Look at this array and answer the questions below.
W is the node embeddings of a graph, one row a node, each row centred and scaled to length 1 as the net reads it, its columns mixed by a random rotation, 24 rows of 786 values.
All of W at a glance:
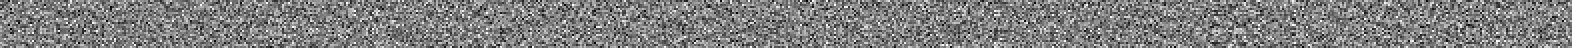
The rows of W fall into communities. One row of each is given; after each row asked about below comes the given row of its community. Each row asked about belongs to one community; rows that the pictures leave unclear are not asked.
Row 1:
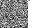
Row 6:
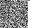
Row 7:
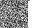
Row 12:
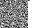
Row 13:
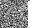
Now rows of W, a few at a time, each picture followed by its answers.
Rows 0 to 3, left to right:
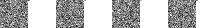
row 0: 12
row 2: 1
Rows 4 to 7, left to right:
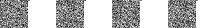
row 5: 7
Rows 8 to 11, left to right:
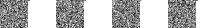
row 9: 13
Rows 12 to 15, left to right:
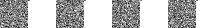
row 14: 6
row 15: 1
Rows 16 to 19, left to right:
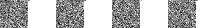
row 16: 6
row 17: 13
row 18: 1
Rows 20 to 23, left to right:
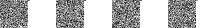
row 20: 6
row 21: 7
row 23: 7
